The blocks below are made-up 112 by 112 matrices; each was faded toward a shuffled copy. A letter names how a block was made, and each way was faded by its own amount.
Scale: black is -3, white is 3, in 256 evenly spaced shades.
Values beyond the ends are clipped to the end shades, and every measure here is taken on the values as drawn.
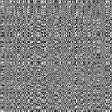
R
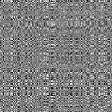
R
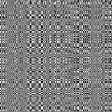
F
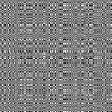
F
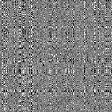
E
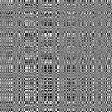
F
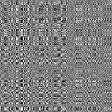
F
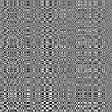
F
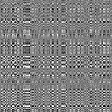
F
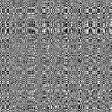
R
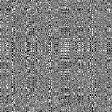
E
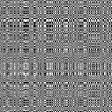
F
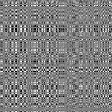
F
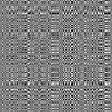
F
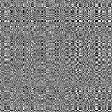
R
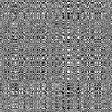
R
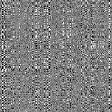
E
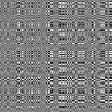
F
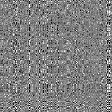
E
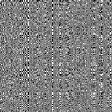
E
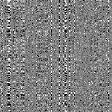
E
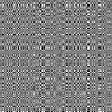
F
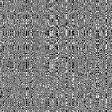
E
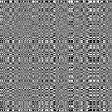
F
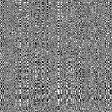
E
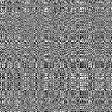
R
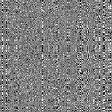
E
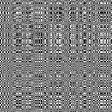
F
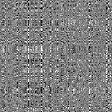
E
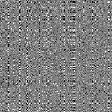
E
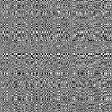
R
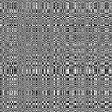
F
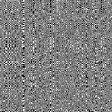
E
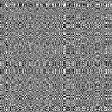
R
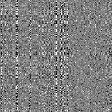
E
